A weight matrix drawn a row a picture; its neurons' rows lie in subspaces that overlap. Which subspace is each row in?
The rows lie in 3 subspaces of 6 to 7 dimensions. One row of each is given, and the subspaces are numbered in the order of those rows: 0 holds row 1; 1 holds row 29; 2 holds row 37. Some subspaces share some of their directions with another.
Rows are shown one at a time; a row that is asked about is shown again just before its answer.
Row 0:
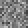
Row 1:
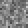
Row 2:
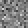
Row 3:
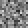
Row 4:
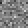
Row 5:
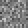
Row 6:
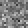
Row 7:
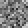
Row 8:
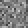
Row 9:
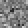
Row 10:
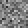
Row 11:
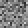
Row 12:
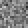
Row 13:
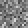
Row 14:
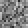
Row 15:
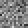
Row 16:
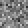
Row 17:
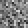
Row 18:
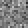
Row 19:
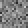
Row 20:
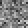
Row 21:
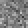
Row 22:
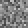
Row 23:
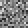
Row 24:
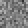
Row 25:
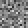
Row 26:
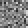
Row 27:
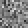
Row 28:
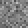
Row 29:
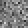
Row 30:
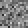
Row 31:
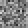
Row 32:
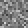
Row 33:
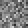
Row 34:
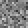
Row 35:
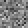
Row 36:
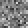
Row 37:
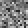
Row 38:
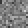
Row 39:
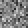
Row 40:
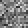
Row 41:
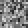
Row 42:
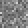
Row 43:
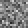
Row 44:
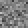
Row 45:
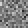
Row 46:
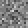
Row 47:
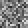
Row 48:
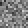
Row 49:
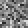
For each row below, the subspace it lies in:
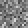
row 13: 1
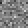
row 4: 0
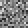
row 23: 1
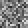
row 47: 0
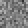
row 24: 1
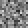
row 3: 2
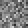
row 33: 2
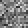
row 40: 1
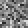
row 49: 0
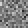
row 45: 1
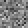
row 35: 2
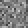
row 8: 1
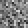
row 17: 2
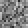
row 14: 2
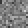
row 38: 0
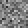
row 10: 0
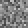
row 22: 1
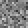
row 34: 0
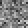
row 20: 0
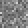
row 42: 1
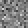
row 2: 2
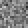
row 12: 0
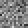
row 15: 2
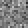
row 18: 0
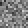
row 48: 1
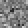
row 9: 2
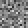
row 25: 0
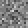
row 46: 0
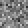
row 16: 0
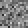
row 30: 0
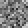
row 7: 2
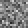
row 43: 1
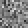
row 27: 0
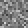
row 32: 1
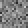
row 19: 1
